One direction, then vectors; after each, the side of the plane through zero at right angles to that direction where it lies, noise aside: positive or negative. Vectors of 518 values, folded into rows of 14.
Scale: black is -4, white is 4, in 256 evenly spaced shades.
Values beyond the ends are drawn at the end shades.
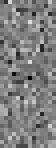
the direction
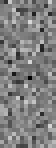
positive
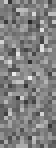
negative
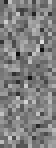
positive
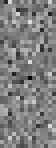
positive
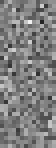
positive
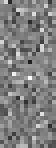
negative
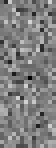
positive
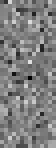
positive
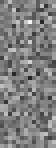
positive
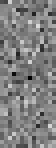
positive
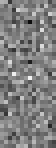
negative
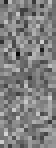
positive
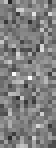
negative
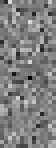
positive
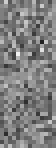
negative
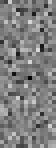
positive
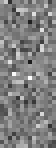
negative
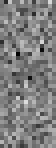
positive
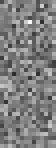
positive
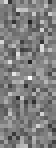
negative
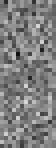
positive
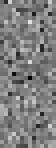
positive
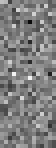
negative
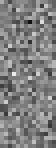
negative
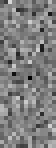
positive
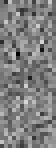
positive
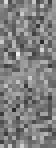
negative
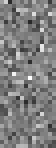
negative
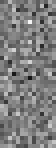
positive
